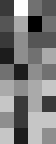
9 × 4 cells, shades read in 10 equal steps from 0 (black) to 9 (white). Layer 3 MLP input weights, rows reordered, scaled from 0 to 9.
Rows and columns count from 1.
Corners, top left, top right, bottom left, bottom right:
2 3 7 5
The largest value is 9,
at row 1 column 2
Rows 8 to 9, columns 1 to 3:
5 2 7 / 7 1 7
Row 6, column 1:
6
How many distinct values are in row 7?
3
